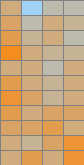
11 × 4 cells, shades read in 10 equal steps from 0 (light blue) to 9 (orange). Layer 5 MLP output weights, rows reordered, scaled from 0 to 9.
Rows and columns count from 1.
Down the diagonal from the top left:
5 3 5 4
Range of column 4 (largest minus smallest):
5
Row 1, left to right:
5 0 3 3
